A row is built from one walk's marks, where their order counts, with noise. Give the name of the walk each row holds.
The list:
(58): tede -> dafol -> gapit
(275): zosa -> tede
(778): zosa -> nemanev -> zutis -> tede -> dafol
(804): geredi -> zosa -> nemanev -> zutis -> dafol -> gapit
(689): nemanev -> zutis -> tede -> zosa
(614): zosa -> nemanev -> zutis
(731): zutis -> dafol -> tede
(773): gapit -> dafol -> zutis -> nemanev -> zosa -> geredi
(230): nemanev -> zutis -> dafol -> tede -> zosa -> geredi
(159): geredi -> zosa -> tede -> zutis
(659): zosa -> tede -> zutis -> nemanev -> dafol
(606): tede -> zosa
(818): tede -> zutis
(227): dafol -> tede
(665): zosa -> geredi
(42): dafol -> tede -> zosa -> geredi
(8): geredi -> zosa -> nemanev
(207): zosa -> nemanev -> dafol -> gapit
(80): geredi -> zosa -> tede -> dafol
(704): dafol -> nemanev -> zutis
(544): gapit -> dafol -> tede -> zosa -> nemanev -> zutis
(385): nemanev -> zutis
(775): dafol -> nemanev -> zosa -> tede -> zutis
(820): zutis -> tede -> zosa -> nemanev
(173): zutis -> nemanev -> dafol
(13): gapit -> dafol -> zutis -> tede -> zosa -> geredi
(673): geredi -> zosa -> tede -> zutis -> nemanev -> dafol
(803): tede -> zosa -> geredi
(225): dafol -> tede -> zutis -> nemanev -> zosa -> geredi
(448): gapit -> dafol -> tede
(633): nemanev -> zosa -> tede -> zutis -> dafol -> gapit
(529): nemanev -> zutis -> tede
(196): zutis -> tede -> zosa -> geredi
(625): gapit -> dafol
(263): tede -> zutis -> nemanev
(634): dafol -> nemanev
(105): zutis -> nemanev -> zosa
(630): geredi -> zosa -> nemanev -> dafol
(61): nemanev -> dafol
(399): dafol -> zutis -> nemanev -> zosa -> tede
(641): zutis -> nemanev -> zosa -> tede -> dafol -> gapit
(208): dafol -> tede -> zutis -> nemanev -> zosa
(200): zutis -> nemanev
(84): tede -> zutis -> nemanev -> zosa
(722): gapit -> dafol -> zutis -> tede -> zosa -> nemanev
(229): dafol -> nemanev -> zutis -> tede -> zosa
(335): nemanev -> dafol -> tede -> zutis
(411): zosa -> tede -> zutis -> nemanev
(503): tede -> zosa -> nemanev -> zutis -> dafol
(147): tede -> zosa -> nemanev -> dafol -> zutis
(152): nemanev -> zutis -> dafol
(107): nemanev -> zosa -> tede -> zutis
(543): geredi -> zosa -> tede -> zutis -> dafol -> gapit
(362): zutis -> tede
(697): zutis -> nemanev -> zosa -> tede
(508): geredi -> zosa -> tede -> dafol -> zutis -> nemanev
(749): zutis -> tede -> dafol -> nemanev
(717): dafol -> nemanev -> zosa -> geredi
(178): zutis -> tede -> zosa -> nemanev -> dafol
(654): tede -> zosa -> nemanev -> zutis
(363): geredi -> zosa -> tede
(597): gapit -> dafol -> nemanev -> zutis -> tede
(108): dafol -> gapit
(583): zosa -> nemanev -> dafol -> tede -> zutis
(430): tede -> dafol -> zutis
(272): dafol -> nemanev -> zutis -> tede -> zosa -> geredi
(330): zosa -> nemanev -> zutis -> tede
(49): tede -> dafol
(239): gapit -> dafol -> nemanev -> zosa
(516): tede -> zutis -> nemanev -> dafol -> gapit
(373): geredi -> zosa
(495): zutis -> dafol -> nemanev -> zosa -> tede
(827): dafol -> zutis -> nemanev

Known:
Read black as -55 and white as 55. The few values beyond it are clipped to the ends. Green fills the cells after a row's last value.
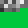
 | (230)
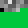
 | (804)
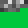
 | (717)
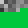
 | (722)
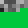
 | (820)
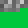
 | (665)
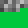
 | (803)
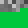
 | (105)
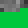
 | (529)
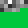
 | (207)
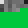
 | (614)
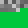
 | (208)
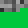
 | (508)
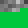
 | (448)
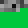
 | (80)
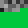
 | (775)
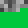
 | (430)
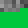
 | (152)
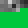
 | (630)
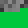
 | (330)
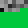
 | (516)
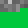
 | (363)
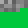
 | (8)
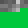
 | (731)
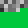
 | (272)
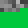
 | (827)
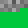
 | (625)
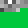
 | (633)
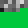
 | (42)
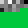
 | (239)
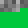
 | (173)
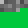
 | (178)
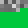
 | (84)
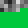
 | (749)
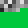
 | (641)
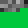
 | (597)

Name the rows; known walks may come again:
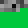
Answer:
(80)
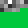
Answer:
(207)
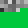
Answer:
(543)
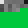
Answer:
(614)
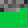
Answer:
(399)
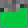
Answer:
(503)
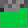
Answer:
(330)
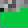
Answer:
(58)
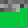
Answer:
(229)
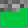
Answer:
(689)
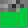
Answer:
(159)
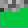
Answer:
(108)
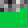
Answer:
(749)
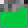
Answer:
(385)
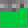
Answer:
(606)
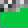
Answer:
(641)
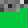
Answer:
(147)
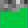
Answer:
(634)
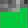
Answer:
(227)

